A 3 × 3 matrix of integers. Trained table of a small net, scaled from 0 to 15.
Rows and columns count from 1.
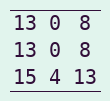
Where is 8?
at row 1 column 3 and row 2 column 3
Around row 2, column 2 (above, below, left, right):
0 4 13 8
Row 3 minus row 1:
2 4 5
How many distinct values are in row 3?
3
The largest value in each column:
15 4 13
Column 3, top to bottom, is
8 8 13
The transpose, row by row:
13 13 15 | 0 0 4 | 8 8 13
